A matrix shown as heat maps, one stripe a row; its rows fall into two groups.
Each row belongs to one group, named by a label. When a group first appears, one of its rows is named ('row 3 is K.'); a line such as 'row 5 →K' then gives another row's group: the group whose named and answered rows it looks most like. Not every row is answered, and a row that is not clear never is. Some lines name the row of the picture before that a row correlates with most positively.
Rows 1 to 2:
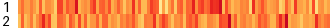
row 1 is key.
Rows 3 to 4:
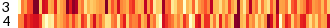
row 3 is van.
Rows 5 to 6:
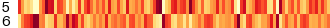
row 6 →van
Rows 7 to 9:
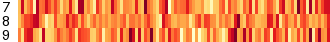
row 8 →van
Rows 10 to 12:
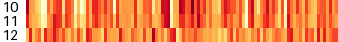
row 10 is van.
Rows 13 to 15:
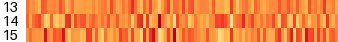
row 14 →key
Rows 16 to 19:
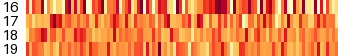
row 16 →key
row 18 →van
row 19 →key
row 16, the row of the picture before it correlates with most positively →14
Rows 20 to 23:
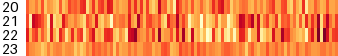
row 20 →key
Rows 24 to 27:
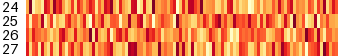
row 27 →key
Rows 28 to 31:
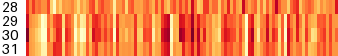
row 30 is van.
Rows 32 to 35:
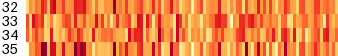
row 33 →key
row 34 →key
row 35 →van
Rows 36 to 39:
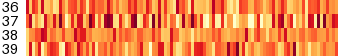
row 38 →van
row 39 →key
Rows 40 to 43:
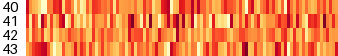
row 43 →van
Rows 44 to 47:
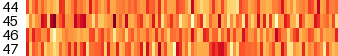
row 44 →key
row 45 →van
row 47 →key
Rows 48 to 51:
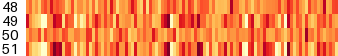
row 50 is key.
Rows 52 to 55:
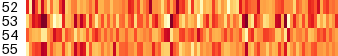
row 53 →van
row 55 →van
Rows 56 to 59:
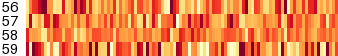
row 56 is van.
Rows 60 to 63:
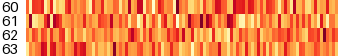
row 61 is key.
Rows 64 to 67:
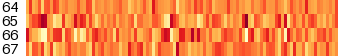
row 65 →van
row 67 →key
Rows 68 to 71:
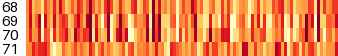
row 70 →key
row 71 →van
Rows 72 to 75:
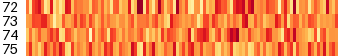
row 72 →key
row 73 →van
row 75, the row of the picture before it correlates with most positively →68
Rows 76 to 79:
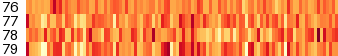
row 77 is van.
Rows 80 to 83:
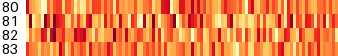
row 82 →van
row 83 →key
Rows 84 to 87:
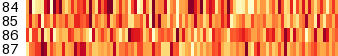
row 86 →key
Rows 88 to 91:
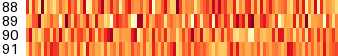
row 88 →key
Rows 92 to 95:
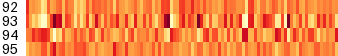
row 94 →van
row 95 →van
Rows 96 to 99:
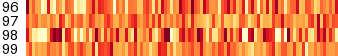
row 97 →key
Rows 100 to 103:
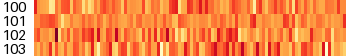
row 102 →key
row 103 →key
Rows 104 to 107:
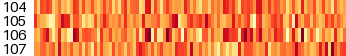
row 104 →key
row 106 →key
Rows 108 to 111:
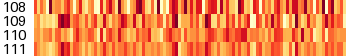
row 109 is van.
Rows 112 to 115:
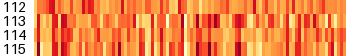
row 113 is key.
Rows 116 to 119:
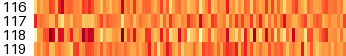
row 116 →van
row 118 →van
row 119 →key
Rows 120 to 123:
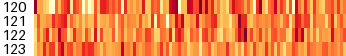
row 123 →van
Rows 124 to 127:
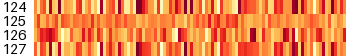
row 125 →key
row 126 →van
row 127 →key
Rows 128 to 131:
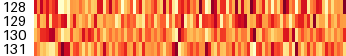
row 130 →van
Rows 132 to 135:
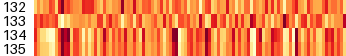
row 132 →van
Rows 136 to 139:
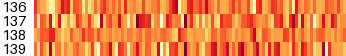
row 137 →key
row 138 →van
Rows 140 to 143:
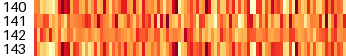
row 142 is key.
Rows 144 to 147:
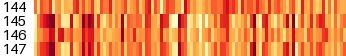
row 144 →key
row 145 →van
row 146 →van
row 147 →van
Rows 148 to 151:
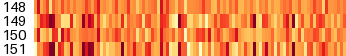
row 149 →van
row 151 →van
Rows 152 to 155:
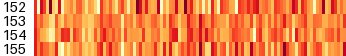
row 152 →key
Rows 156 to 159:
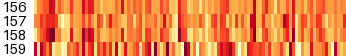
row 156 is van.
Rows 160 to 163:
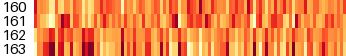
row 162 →van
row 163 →van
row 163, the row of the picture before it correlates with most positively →156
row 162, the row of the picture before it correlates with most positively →156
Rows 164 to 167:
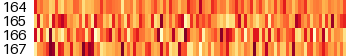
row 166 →key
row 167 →van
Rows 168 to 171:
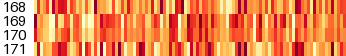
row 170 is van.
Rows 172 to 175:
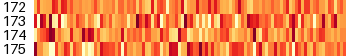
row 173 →key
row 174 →van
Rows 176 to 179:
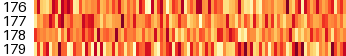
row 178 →key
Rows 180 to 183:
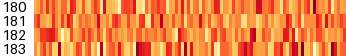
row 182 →van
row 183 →key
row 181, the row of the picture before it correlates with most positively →176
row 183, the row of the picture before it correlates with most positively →179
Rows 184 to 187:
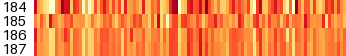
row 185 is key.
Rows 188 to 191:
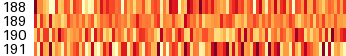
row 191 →key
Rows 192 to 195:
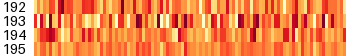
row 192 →van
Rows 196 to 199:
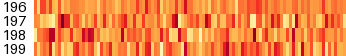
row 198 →van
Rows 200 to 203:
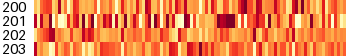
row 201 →key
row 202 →van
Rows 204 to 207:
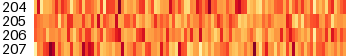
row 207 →van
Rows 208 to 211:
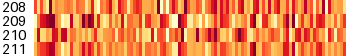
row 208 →key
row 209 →van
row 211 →van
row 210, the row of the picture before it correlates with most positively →204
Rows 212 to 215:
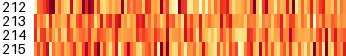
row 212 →van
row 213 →key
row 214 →key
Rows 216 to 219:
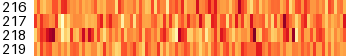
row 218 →van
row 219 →key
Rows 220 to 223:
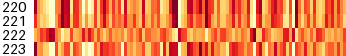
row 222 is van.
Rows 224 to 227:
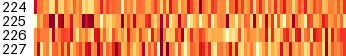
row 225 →van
